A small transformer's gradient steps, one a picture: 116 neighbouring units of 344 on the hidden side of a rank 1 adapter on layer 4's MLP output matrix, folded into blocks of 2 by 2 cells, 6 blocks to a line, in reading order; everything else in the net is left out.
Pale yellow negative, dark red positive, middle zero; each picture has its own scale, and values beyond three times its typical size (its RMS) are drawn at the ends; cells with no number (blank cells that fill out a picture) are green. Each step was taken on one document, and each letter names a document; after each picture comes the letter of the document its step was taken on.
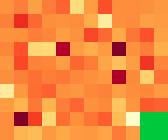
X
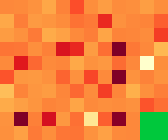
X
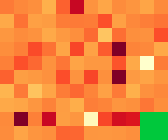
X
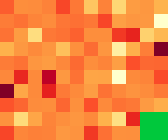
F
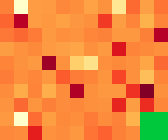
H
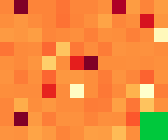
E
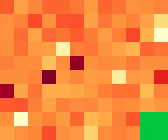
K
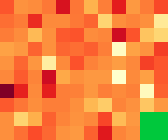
F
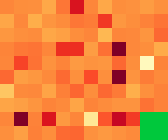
X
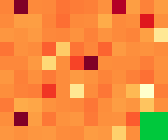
E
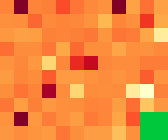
E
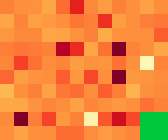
X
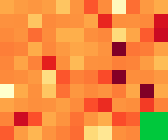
F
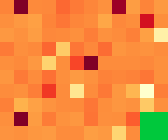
E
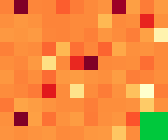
E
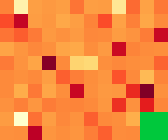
H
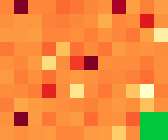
E
